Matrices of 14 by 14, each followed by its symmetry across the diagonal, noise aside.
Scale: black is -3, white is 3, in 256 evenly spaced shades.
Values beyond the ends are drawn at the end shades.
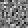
neither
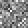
symmetric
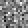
neither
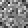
symmetric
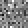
neither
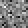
neither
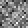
symmetric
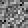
symmetric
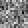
neither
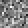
neither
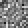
symmetric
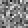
neither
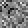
symmetric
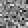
neither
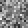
neither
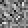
symmetric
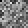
symmetric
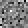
symmetric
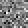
neither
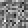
neither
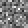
symmetric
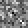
symmetric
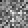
symmetric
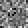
symmetric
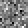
neither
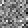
neither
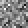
symmetric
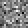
neither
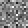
neither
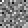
symmetric
